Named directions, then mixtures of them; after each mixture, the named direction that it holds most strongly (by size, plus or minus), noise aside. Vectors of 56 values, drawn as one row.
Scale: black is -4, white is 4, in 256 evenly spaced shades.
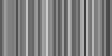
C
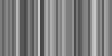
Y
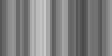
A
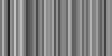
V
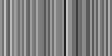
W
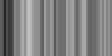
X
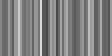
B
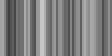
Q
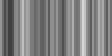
X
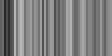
X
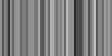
Y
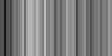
X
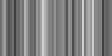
Q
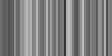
X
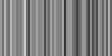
W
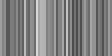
Q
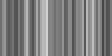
C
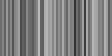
Y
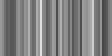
Q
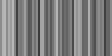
Y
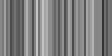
C
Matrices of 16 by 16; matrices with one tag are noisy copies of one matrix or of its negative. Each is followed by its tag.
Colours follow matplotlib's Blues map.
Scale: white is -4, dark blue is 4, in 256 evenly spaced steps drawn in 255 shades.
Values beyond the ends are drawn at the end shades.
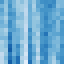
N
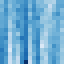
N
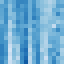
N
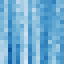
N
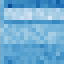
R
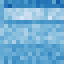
R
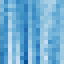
N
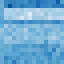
R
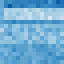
R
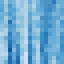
N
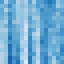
N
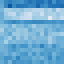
R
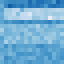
R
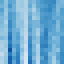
N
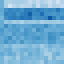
R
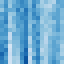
N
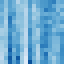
N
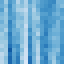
N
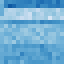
R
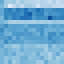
R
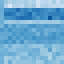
R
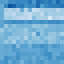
R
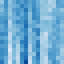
N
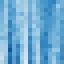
N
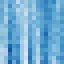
N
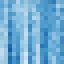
N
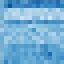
R
